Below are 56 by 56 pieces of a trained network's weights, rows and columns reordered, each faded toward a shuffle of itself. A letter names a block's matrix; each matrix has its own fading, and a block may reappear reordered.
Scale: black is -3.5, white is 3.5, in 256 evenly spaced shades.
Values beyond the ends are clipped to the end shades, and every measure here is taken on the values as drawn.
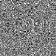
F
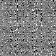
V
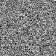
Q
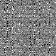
V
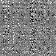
V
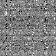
V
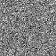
Q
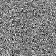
F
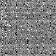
V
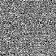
F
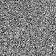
Q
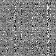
V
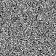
Q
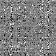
V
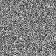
Q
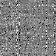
V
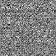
F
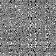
V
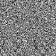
Q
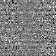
V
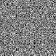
F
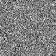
Q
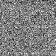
F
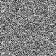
Q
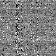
V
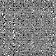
V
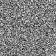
Q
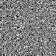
F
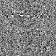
F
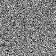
Q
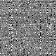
V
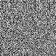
Q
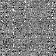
V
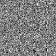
F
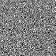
F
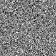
Q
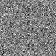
Q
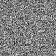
Q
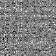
V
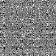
V
